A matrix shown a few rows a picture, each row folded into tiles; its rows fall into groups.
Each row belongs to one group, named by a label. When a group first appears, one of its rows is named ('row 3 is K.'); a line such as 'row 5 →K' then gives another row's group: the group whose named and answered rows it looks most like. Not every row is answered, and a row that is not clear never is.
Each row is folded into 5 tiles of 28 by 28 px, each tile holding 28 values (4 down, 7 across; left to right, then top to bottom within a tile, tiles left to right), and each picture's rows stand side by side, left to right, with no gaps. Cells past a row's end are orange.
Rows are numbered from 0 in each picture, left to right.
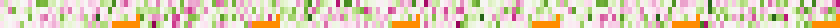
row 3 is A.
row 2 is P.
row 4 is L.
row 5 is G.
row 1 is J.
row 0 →L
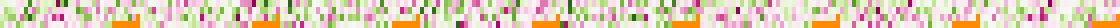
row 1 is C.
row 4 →G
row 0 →P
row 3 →P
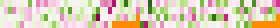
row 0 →C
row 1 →G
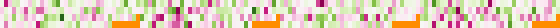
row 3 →J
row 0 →A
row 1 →J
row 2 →C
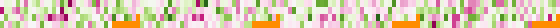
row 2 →L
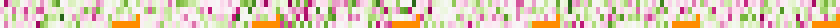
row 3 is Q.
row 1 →L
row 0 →A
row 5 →C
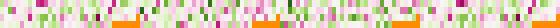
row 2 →G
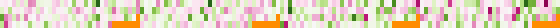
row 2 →G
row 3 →L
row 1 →P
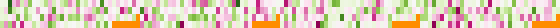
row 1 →P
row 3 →J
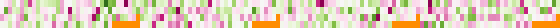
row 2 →C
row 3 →Q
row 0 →L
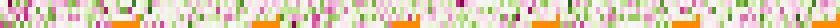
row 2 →J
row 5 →L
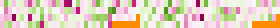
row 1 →P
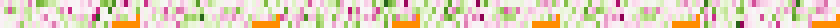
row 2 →L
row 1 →A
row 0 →L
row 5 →P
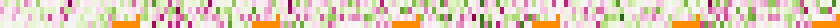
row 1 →J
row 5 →Q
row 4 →A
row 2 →Q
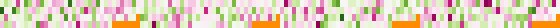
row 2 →A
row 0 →P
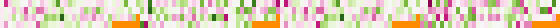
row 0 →A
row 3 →Q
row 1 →G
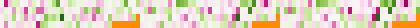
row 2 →L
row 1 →L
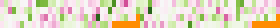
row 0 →L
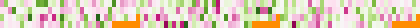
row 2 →J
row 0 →L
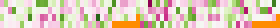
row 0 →L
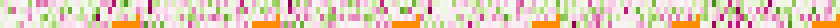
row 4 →J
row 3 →Q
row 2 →Q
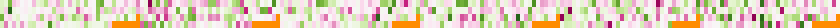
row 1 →Q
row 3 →L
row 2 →L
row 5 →L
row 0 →G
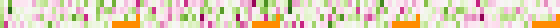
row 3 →P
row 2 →G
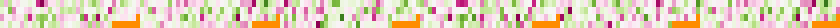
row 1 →C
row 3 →C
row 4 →Q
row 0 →C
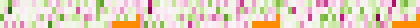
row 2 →C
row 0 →G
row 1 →Q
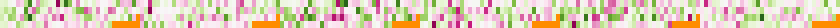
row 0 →P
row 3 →J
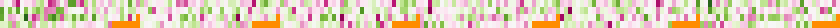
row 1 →C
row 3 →Q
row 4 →Q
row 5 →G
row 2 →C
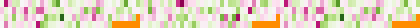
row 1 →C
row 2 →A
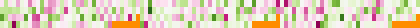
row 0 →J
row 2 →A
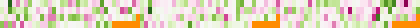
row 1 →G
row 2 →L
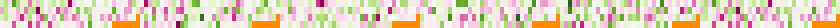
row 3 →L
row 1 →A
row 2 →C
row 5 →J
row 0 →J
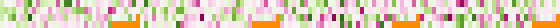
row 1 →P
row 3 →C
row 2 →L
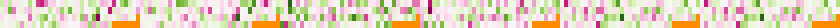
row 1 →L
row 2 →G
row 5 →A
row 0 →C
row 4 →A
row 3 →Q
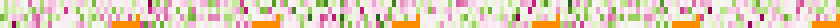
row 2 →L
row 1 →Q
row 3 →C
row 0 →J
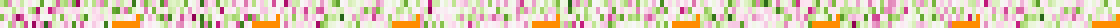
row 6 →J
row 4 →G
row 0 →J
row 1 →L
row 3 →Q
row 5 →P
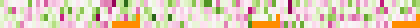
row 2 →Q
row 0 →C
